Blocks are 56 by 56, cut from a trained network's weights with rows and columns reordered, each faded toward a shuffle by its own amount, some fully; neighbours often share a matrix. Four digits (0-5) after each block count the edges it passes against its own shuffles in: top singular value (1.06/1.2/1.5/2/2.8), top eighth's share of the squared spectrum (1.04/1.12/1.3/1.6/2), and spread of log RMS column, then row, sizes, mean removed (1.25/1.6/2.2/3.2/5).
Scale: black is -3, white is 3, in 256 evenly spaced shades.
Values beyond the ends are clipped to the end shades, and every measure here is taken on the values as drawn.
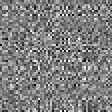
4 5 2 3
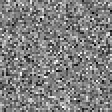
0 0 0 0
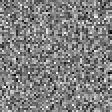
3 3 0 0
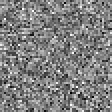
2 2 0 0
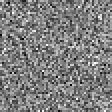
1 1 0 0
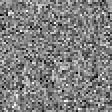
1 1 0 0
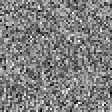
0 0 0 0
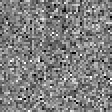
2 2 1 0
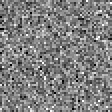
0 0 0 0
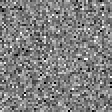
2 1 0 0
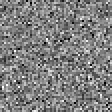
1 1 0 0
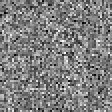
1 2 0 0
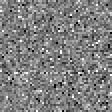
2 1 0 0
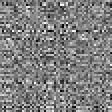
4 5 2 3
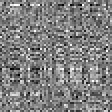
4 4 1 3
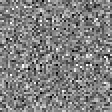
3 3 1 1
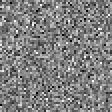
1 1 0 0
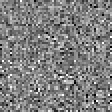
3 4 2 2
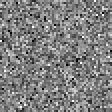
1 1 0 0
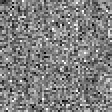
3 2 1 0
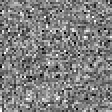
3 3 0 1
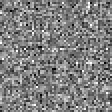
3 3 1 1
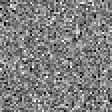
1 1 0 0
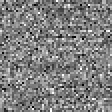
2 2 0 1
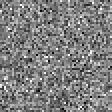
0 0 0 0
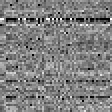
4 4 1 3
